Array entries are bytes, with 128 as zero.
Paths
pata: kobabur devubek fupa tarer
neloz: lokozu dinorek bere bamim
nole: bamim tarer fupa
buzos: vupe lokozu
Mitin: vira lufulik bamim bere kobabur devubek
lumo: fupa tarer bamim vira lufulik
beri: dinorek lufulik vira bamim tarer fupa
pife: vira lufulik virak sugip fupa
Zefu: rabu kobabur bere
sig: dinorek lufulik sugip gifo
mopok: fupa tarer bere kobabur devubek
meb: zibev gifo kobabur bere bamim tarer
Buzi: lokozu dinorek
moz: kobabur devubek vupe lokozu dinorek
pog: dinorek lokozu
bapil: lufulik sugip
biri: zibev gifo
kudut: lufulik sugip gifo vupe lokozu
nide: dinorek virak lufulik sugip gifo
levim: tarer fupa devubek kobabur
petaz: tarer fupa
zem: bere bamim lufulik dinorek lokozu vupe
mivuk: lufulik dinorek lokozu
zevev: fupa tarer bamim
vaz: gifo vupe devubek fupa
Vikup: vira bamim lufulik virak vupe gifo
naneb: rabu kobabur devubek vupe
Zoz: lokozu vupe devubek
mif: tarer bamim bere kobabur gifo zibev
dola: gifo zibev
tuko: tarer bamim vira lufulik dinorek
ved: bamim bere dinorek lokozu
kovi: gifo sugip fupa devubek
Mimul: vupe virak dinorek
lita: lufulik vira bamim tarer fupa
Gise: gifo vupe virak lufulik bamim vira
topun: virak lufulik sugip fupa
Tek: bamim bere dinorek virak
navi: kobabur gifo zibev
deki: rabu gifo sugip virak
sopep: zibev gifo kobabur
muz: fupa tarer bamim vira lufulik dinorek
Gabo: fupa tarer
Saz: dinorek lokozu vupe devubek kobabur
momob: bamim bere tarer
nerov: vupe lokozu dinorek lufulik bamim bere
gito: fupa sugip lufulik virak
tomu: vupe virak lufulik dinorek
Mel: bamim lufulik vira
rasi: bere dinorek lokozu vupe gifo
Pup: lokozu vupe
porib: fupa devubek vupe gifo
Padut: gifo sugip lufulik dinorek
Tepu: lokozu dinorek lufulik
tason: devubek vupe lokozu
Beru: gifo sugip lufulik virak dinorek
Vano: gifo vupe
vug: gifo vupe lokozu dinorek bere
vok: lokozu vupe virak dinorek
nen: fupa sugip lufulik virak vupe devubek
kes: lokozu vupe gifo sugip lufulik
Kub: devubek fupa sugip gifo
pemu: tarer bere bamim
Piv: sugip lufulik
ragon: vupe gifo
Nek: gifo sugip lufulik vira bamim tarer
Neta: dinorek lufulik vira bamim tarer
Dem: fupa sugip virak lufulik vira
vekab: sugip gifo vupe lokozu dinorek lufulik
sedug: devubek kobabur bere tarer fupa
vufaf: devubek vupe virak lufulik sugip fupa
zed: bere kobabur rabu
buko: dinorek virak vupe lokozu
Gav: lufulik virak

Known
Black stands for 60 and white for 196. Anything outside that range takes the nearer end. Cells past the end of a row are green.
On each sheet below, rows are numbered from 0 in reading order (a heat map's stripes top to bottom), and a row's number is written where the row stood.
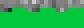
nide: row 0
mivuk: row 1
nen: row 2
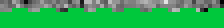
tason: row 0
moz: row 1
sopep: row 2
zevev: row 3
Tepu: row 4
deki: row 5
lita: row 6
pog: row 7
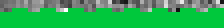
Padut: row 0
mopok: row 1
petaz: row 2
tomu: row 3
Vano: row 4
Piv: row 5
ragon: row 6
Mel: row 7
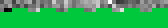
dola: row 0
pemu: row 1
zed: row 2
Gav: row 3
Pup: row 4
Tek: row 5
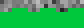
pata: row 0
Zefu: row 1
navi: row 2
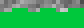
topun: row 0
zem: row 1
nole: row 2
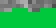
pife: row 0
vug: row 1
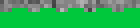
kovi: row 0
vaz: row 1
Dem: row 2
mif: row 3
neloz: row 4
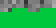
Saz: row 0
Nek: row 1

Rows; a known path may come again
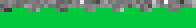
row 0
sig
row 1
kes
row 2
Beru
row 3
Gise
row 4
Mitin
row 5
Mimul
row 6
Nek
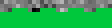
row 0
rasi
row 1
dola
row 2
lumo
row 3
buko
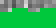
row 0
Piv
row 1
vekab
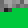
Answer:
navi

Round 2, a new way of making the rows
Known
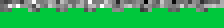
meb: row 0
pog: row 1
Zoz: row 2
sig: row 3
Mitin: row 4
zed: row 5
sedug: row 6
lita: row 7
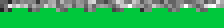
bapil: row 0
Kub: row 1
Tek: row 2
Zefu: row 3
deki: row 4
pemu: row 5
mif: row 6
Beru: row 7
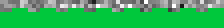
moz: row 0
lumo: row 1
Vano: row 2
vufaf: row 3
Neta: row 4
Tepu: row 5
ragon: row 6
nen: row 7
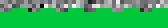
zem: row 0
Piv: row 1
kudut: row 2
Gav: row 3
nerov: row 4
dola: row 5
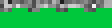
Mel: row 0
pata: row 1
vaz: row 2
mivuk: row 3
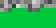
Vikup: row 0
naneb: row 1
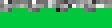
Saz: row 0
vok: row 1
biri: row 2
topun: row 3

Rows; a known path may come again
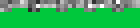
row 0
muz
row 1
bapil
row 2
Zoz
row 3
Gise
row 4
Tepu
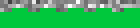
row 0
tuko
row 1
nide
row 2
gito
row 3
Vano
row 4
beri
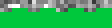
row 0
Nek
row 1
kes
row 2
ved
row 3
porib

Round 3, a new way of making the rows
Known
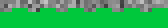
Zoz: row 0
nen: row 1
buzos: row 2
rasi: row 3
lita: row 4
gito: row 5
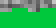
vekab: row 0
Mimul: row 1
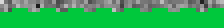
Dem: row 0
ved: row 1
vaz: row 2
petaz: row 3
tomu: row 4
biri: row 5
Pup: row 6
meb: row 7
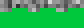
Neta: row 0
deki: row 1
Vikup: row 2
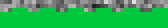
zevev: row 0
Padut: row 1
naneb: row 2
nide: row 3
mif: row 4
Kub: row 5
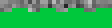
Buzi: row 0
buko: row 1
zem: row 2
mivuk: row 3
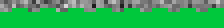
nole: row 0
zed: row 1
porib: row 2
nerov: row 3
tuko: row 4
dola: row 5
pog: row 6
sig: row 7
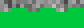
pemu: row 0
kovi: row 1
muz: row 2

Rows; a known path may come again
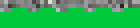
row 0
Padut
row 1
mif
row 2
Vano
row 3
kes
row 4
Tek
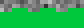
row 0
vug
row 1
sig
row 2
vok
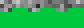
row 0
nen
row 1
neloz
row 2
Gav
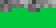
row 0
sopep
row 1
levim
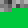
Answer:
beri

